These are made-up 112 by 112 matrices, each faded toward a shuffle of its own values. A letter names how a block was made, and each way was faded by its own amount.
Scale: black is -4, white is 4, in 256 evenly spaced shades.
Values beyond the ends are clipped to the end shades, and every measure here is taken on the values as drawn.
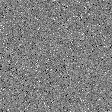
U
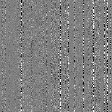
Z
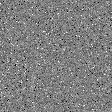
U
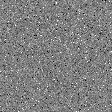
U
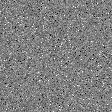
U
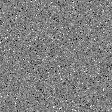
U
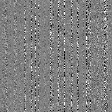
Z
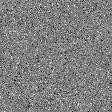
U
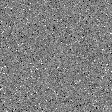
U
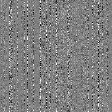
Z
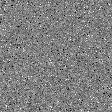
U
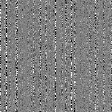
Z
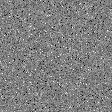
U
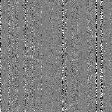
Z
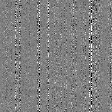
Z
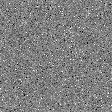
U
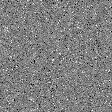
U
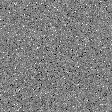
U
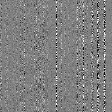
Z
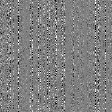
Z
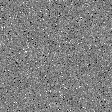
U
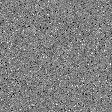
U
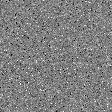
U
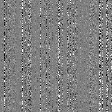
Z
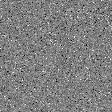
U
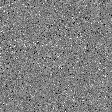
U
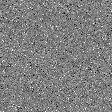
U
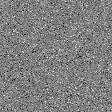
U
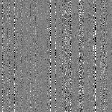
Z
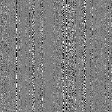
Z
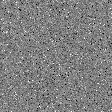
U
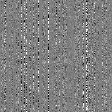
Z
